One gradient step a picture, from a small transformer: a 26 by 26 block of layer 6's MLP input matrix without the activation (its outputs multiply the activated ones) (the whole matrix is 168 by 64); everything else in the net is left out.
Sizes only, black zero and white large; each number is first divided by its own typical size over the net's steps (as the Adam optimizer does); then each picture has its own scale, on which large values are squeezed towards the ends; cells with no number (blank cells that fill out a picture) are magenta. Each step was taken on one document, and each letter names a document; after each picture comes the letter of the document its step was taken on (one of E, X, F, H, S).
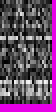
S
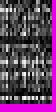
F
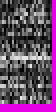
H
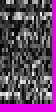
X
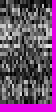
S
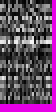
S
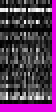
F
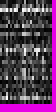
F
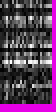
X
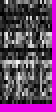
X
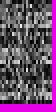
S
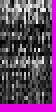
F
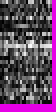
X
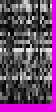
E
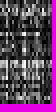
F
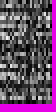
H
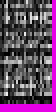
X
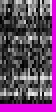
E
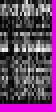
F
